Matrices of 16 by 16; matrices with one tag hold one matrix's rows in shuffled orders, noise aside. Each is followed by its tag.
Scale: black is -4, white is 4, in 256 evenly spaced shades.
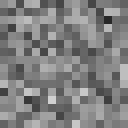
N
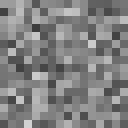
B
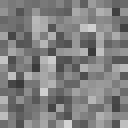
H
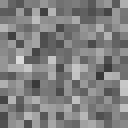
N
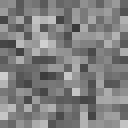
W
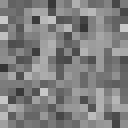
H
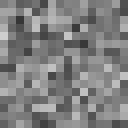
W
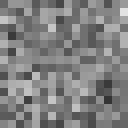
N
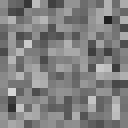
B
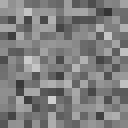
N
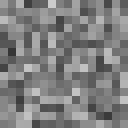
N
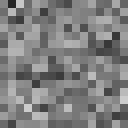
B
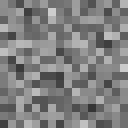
N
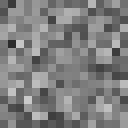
B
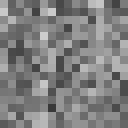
H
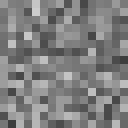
B
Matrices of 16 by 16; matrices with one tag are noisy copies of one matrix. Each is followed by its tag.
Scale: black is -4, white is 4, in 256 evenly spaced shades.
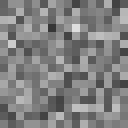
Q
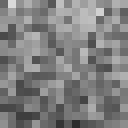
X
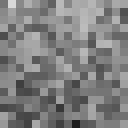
X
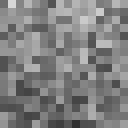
X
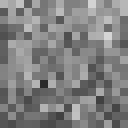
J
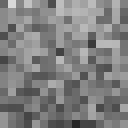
X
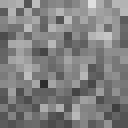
J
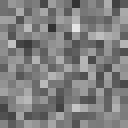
Q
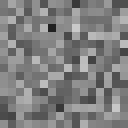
Q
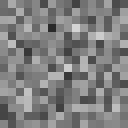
Q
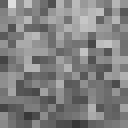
X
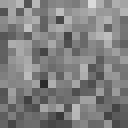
J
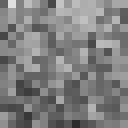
X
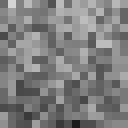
X
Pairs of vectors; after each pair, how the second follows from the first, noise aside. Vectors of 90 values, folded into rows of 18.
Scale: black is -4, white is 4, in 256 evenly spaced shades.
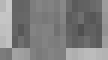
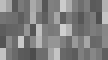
shuffled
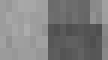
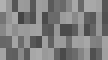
shuffled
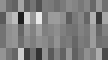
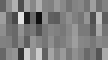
negated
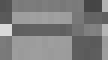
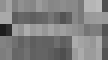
negated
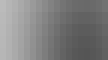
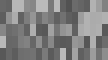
shuffled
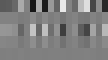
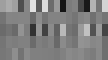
negated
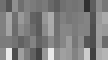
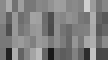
negated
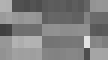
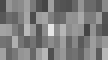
shuffled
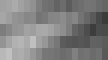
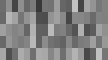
shuffled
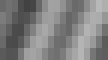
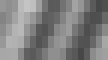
negated
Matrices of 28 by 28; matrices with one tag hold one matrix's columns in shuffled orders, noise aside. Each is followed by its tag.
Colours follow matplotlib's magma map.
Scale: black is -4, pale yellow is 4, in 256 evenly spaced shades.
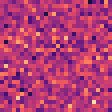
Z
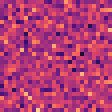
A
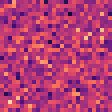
Z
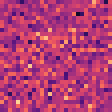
Z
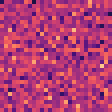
Z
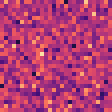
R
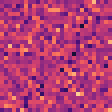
A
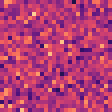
R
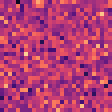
R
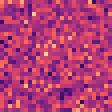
R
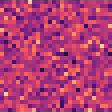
A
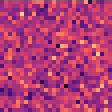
R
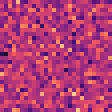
A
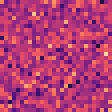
R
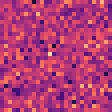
R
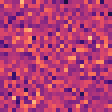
Z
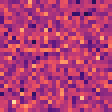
Z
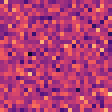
A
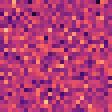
Z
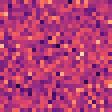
R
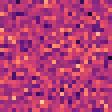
Z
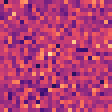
R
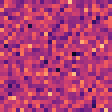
A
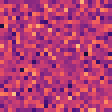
A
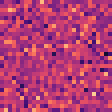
A
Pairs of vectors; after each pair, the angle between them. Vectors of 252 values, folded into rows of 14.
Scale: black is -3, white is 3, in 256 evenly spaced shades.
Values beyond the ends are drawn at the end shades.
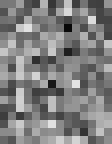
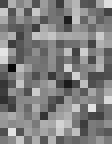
orthogonal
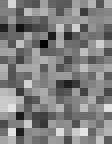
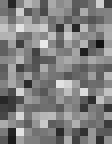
nearly opposite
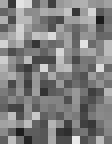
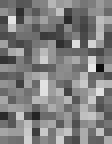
partly opposed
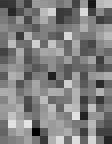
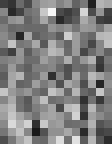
nearly parallel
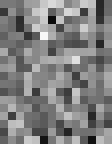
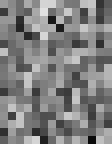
nearly parallel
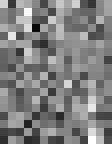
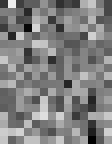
nearly opposite
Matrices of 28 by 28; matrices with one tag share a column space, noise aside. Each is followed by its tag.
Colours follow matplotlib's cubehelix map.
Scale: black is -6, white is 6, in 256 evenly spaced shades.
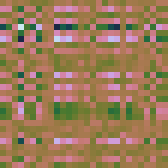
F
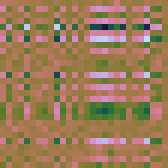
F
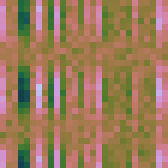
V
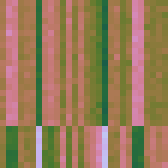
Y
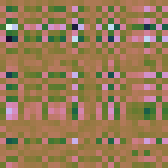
F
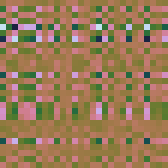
F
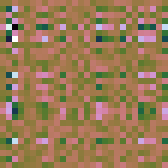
F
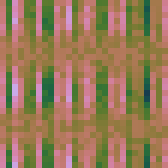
V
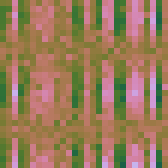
V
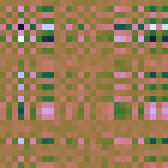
F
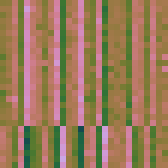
Y
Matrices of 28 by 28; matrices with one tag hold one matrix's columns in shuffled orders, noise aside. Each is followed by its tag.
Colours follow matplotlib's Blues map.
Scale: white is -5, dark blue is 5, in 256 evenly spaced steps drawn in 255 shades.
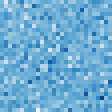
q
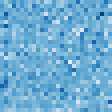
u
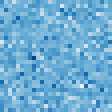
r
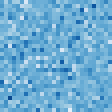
q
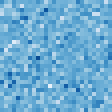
r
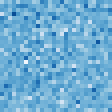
u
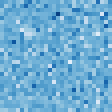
u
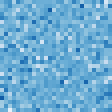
q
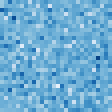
r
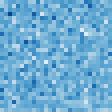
u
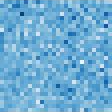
u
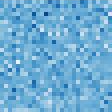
u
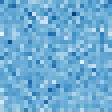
u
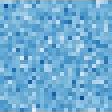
q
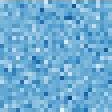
q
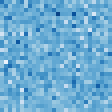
u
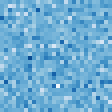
r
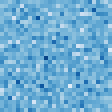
r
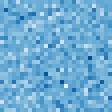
r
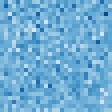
u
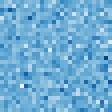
r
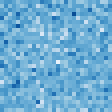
u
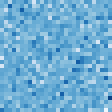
q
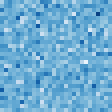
u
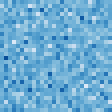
r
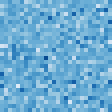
r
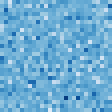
q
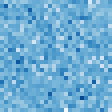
q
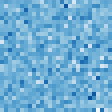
q
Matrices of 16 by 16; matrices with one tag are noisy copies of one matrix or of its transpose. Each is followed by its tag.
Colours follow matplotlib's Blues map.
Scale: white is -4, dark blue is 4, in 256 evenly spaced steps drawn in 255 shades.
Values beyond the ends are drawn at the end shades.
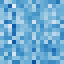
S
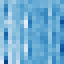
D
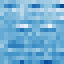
D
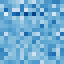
S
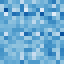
S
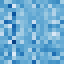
S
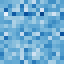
S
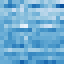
D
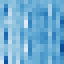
D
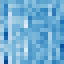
D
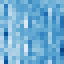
D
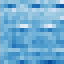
D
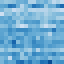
D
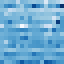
D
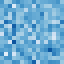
S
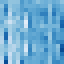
D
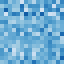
S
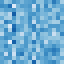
S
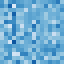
S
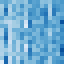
D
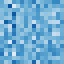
S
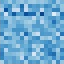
S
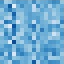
S
